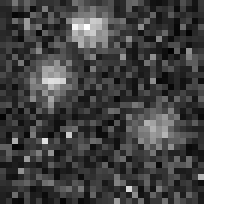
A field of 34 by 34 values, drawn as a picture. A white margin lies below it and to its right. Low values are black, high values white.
Most values sit low, with a long tail of high ones. Three bumps rise from the field. There are no regular stripes. The halves do not mirror each other. The top middle is the ninth with the highest average. No row or column stands out.
